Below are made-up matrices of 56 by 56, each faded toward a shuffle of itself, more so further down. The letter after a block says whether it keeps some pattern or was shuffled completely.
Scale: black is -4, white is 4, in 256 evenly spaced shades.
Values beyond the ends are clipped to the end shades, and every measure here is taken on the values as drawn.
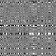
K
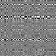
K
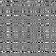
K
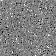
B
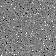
B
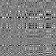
K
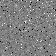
B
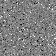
B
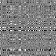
K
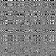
K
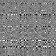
K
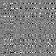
K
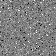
B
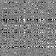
K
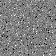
B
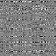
K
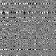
K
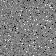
B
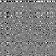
K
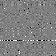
K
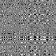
K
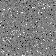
B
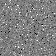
B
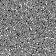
B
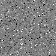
B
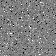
B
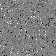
B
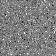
B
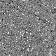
B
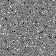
B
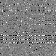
K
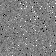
B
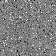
B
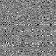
K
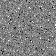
B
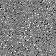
B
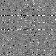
K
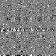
K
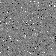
B
